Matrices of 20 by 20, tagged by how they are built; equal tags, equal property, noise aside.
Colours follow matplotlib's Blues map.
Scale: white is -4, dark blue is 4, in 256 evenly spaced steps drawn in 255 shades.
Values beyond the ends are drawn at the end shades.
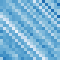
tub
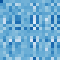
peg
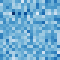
peg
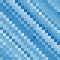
tub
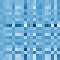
peg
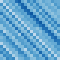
tub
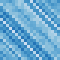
tub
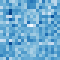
peg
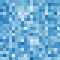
peg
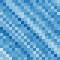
tub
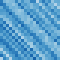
tub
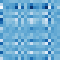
peg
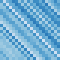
tub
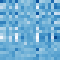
peg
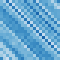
tub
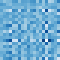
peg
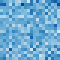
peg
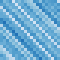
tub
